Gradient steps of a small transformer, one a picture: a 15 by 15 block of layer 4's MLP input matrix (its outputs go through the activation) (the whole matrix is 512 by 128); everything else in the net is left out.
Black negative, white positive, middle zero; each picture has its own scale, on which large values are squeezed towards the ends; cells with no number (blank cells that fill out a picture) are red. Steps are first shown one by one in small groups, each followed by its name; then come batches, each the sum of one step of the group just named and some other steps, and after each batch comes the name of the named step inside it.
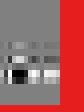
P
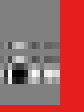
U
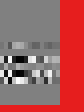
U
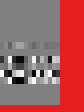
P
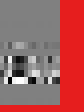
P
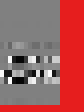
U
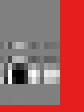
P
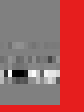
P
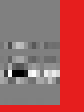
P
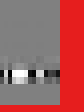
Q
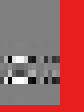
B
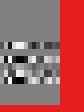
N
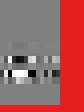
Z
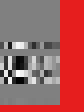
N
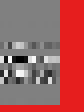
N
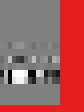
Q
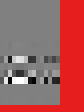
B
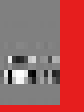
Z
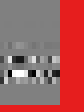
Q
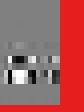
Z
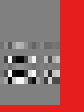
N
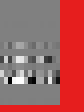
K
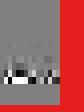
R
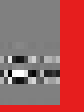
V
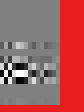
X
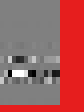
V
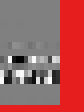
K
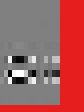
V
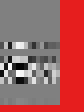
X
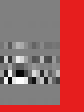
R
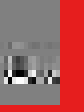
R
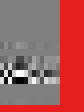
X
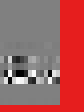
R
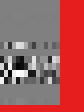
X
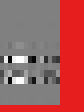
K
